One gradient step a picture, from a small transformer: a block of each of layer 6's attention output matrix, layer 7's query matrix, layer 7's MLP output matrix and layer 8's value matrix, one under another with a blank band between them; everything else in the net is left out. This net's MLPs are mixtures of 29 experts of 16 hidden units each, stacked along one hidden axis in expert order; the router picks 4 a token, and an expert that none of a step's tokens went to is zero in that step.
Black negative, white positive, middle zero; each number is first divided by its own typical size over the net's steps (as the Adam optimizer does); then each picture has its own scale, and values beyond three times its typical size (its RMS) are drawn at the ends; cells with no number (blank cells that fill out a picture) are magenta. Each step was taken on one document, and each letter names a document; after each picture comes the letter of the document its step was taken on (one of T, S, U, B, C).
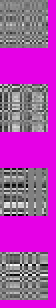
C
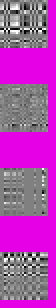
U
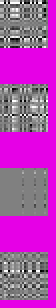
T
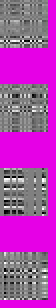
U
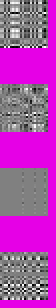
T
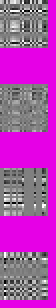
U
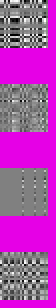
T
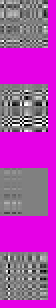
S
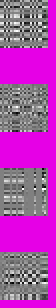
U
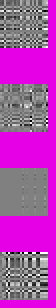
S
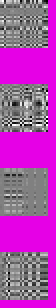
S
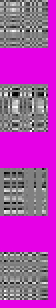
U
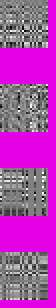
C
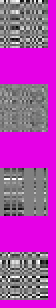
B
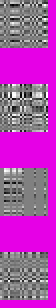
T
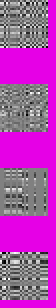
B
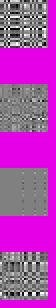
T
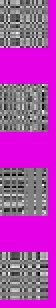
B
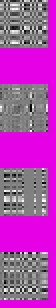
U
